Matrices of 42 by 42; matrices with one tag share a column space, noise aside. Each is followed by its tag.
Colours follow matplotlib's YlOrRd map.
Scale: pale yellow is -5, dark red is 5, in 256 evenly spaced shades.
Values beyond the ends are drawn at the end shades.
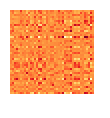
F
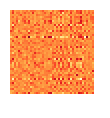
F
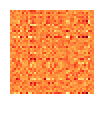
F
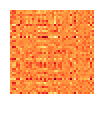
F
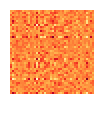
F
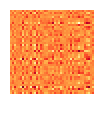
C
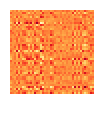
C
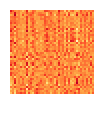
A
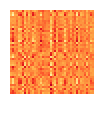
A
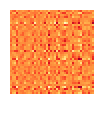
C
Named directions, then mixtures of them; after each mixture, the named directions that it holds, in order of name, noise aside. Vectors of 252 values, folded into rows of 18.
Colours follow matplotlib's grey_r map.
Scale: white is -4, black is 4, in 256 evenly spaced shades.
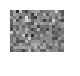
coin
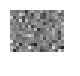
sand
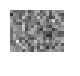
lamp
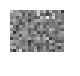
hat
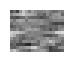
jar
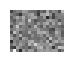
hat, sand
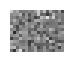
hat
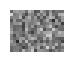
lamp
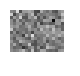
coin, lamp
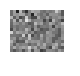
coin, sand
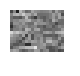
coin, jar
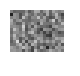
lamp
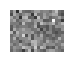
coin, lamp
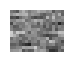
hat, jar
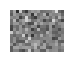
coin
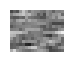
jar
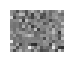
sand
